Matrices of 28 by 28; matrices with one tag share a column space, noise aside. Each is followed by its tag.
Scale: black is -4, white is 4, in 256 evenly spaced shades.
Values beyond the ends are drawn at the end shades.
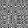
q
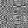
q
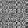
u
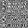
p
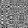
q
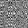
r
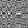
r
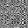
q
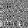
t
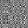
q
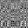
t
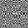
r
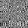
t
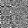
q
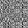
u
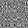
p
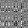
t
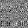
t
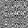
r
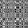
u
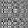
u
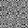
r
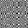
r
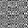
r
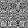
t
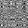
p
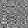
q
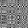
q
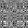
t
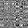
p
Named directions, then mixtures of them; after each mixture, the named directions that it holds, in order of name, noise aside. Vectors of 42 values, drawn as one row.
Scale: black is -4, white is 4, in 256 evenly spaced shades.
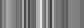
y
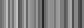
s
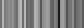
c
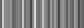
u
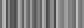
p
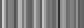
c, p, u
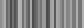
p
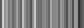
s, u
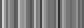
c, p, u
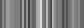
y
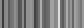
c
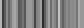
c, p, u
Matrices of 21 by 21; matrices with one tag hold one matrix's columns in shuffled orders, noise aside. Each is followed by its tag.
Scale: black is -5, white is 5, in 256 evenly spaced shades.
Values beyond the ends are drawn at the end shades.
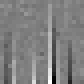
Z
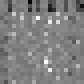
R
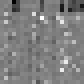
R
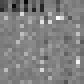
R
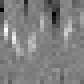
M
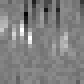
M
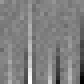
Z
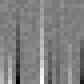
Z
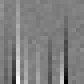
Z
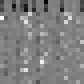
R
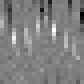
M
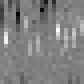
M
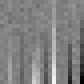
Z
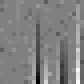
Z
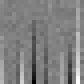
Z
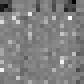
R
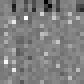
R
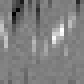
M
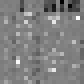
R
